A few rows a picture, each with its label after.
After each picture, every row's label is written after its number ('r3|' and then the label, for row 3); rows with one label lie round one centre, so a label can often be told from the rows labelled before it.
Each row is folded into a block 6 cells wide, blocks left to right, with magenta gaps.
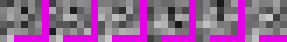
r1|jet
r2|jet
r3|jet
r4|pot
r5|pot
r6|jet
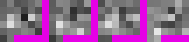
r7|pot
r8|pot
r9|pot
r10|jet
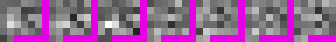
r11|pot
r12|pot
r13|pot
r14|jet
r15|jet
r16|jet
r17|jet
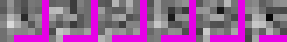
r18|pot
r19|jet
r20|jet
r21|pot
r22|jet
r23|pot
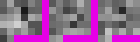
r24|pot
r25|jet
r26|jet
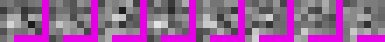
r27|pot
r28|pot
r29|jet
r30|pot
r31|pot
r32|jet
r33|jet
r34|jet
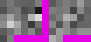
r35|pot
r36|jet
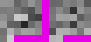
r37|jet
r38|jet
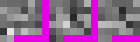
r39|jet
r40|pot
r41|pot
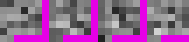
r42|jet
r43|pot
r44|pot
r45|jet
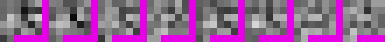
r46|pot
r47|pot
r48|pot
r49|jet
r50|pot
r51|pot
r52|jet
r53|jet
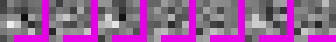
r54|pot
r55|jet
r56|pot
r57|jet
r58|jet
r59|pot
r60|jet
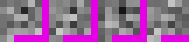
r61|jet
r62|jet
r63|pot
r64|jet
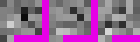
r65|pot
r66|jet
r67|jet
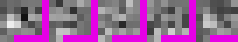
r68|pot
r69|jet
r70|jet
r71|jet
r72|pot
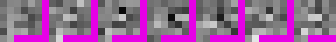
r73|jet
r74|jet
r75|jet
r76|pot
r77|pot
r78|jet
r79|jet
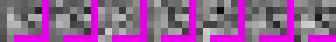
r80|pot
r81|pot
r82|jet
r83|pot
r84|jet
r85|pot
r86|pot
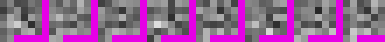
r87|pot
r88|jet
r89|jet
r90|pot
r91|jet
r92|pot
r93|jet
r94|jet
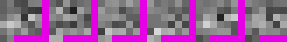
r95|pot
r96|jet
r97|jet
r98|jet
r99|pot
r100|pot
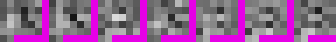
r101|pot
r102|pot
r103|jet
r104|pot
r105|jet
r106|jet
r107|jet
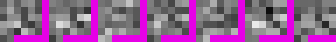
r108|pot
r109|pot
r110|jet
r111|pot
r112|jet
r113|pot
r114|pot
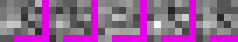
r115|pot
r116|pot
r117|jet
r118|pot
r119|pot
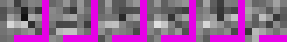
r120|pot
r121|jet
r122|pot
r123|pot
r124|pot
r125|jet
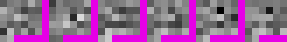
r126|jet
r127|pot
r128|jet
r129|jet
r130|jet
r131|jet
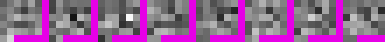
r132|jet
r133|pot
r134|pot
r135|jet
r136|pot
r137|jet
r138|jet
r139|pot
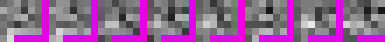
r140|jet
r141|jet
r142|pot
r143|pot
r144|pot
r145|jet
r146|pot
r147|pot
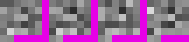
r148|jet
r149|jet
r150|jet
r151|jet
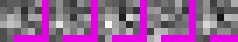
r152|pot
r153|pot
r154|pot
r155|jet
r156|pot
